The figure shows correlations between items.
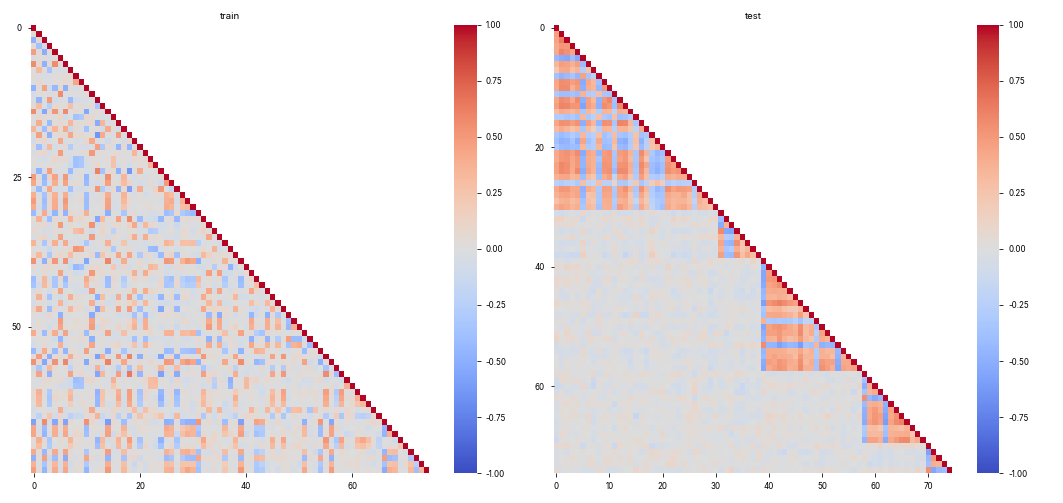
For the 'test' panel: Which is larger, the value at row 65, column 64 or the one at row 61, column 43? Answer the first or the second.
the first
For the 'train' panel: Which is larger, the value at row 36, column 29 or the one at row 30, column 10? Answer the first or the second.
the first
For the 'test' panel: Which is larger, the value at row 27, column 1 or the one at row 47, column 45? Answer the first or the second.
the first
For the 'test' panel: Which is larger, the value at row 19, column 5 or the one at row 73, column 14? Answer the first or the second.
the first
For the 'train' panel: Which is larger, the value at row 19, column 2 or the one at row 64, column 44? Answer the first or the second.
the second
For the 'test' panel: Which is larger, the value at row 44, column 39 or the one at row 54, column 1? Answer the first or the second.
the second
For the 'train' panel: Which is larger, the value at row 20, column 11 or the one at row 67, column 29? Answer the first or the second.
the second
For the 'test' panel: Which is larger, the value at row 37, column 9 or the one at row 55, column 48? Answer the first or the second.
the second
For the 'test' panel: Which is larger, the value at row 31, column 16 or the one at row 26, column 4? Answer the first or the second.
the first
